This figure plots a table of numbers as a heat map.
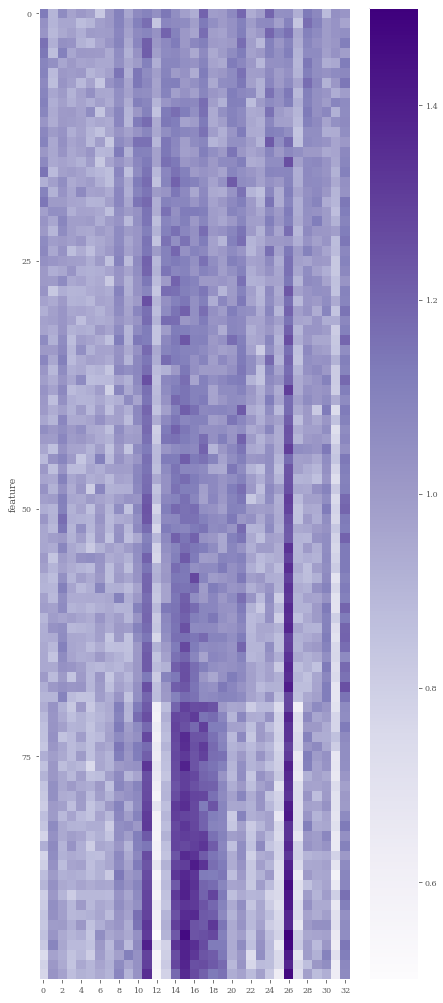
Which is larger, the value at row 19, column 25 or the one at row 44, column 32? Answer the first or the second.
the second
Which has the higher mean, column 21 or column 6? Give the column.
21
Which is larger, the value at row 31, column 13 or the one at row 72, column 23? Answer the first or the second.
the first
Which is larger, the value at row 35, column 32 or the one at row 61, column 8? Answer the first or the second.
the first
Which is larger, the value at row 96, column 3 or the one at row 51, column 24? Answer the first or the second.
the second
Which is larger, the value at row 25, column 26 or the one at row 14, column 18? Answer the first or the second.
the first
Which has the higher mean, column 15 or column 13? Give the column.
15
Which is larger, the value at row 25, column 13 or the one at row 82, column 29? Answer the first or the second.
the first
